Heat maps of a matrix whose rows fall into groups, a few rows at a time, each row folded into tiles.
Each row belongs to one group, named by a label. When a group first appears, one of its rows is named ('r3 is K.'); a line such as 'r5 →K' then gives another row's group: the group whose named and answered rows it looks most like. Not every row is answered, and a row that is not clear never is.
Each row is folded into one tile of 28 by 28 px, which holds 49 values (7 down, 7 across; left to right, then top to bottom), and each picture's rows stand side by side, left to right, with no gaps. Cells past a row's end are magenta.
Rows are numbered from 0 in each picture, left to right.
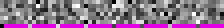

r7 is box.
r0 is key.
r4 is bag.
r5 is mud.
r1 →box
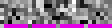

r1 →key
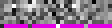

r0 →mud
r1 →bag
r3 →box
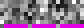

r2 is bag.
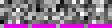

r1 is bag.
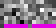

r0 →mud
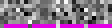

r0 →bag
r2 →key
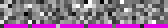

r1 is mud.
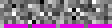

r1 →mud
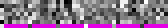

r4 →key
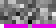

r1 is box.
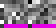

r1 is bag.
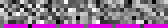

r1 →key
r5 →mud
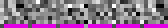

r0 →key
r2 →mud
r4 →mud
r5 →key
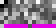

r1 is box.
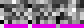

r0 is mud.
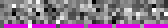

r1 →key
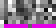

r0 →key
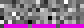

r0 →mud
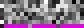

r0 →mud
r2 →bag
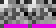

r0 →bag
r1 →bag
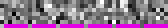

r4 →key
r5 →bag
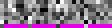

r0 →key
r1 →box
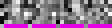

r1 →box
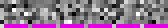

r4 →box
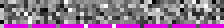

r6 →mud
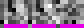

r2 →bag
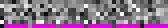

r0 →mud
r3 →mud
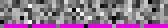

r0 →box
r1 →mud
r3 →key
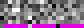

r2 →key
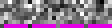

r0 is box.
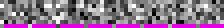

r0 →mud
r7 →bag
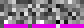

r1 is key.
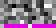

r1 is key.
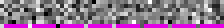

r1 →key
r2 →key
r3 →box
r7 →key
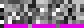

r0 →mud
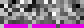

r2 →key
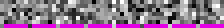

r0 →mud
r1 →mud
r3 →box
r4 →key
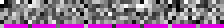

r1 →bag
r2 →bag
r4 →mud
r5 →bag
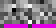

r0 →mud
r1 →mud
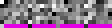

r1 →mud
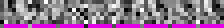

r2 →bag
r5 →key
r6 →key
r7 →key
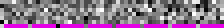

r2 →key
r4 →bag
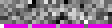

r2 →box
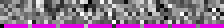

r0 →key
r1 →key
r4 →mud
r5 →key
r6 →mud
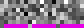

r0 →bag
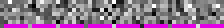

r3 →bag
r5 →mud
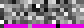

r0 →mud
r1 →box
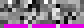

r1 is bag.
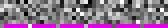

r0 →bag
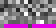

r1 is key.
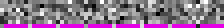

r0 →bag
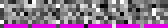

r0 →mud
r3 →key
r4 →key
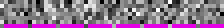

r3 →bag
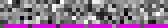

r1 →mud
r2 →bag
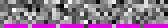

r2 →box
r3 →mud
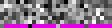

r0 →bag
